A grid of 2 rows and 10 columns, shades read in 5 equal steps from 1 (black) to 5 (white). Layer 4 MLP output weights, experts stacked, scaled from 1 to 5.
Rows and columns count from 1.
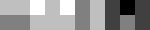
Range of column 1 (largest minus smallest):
1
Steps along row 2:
same up same same down up down up down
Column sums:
7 7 9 8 9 6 8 4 4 4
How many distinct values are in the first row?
5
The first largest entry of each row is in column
3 3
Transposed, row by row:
4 3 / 4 3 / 5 4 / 4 4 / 5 4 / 3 3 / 4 4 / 2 2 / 1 3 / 2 2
